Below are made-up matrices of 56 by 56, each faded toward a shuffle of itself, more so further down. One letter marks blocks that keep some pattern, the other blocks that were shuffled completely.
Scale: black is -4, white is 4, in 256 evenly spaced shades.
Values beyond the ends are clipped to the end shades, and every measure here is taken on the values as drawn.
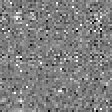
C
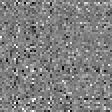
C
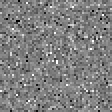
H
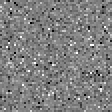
H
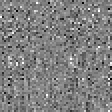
C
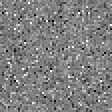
H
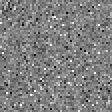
H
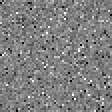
H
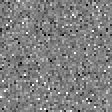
H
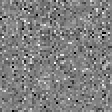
C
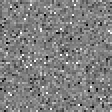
H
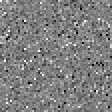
H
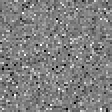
H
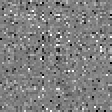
C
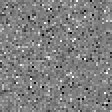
H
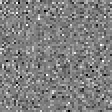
C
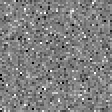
H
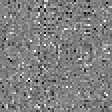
C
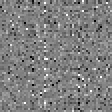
C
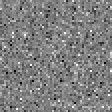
H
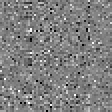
C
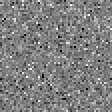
H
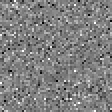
H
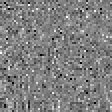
C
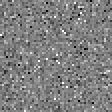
H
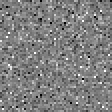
H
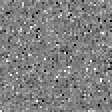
H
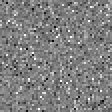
H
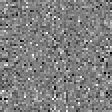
C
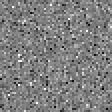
H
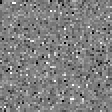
H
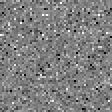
H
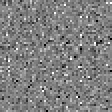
C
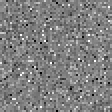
H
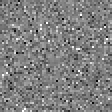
H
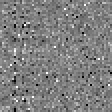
C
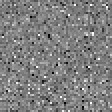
C
